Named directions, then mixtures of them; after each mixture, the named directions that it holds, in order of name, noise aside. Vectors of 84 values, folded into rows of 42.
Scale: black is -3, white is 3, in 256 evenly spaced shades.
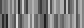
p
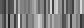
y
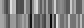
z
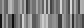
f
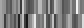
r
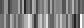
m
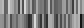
m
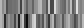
r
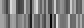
z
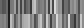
m, y, z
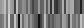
y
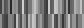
p, r, y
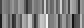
f, m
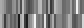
r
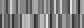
f, m, z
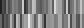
m, p, y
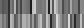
m, y, z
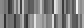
r, y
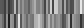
y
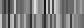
f, y, z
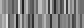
p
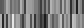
f, p, r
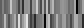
r, z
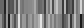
y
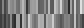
f, p, y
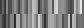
p, y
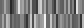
p, r, z
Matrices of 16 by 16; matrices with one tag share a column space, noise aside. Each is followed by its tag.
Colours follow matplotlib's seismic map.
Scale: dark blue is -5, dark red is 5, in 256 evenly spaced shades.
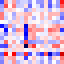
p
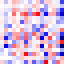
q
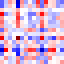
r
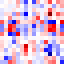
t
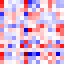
p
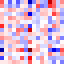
r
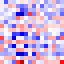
q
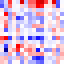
r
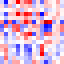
t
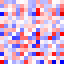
q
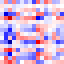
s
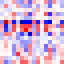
t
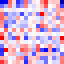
r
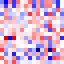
r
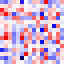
s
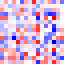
s
